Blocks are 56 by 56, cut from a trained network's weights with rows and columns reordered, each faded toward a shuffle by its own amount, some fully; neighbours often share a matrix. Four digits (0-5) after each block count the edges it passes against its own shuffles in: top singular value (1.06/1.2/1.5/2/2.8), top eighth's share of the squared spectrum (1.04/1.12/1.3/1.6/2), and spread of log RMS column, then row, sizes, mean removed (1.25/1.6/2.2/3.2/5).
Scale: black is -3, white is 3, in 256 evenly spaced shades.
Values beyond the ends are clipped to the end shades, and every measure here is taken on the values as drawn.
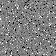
0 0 0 0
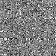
3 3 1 2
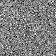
2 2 0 0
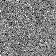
0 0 0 0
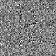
3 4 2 1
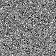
0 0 0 0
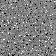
1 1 0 0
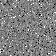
0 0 0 0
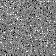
2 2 0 1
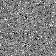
2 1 0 1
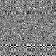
4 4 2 3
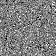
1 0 0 0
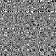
4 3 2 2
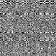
4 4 1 3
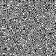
3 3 1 2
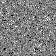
1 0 0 0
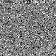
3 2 0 1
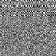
4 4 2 3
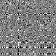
4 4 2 3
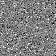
1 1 0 0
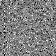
3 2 1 1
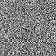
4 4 2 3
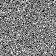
0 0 0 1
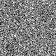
0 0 0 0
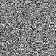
3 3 0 2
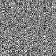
3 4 1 2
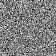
0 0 0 0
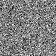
1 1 0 0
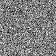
1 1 0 0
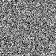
2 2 0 0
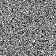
2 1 0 0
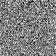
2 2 0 1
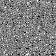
2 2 0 1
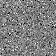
1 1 0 1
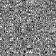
3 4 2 2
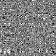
3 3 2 2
